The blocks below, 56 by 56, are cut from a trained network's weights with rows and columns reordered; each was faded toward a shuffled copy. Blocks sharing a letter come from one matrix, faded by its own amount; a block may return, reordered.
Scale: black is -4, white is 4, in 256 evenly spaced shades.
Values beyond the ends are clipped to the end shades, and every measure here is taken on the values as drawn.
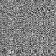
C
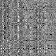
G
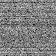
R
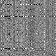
G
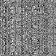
G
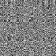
C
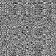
C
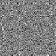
C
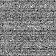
R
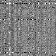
G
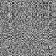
C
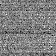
R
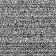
R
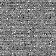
R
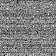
R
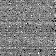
R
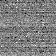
R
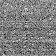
R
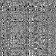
G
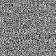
C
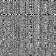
G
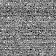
R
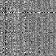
G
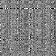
G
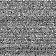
R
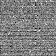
R
